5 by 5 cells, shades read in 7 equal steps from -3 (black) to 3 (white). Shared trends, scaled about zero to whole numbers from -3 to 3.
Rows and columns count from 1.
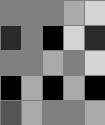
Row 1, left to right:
0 0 0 1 2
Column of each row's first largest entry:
5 4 5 2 2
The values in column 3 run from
-3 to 1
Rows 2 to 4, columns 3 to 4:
-3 2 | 1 0 | -3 1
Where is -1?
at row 5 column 1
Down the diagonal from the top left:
0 0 1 1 1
